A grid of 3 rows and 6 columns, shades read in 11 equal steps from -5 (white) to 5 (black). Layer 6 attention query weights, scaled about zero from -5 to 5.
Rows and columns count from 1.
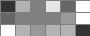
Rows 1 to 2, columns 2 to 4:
-2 0 -4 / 0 0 0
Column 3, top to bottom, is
0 0 -1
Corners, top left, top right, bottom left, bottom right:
3 -5 -5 3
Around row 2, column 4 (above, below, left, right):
-4 -2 0 -1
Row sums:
-7 -5 -9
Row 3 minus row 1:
-8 0 -1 2 -3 8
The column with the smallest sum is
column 6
